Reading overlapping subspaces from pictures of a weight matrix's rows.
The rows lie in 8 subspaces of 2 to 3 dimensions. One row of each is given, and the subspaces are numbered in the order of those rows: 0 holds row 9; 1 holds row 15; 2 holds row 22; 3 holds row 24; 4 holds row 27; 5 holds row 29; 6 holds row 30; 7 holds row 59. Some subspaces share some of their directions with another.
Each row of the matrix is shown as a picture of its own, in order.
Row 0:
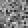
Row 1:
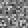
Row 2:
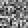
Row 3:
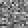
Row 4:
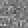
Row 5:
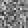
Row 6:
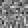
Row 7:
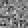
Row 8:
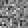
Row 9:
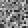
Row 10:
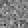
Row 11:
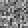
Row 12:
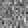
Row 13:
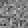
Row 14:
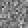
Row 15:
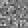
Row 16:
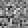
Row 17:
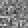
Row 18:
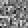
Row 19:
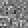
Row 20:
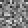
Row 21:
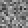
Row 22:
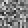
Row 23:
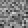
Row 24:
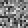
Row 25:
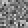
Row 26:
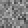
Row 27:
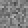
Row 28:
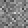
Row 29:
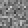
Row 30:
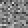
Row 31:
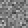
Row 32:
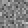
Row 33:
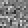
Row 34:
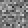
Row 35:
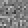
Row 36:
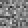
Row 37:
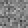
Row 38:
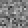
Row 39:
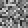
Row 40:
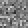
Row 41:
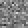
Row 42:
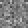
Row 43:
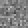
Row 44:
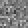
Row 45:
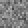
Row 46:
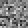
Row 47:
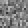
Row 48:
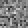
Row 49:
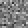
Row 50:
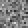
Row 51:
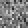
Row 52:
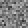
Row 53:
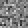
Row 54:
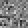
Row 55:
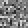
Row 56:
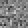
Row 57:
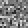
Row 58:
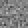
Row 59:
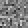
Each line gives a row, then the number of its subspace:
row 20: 3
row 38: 2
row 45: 5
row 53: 7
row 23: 0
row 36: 3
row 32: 1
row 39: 7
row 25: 1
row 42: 3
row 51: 5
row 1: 0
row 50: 0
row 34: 0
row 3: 6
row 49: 6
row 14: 4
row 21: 2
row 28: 7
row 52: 0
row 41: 6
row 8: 7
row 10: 1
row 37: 3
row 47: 6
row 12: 5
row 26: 5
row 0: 0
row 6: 5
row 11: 0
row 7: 1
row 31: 0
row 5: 2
